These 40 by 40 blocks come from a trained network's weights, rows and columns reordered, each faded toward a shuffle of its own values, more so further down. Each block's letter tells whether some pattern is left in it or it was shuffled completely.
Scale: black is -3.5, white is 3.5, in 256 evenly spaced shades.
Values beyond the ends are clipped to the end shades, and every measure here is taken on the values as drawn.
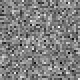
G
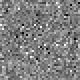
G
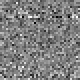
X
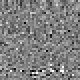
X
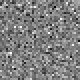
G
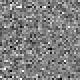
X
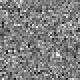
G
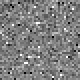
G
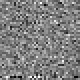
X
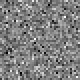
G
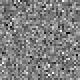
G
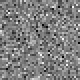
G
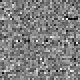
X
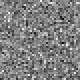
G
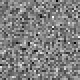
X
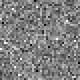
G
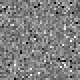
G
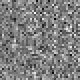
X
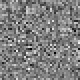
X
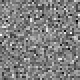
G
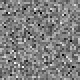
G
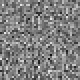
X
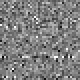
X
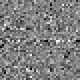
X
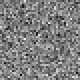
G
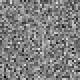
G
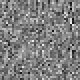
X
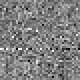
X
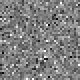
G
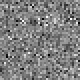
X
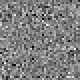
X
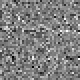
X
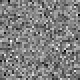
G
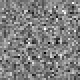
X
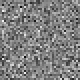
X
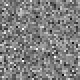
G
